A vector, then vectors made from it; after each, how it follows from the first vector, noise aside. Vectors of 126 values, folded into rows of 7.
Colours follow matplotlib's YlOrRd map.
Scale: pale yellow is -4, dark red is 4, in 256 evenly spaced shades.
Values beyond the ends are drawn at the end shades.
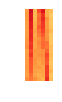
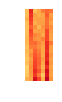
reversed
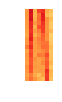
copied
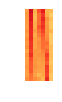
copied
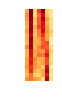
scaled up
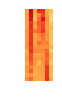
copied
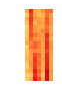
reversed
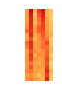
copied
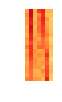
copied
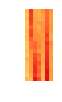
reversed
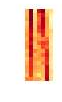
scaled up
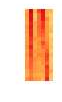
copied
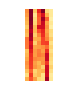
scaled up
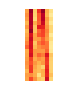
scaled up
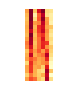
scaled up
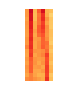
copied
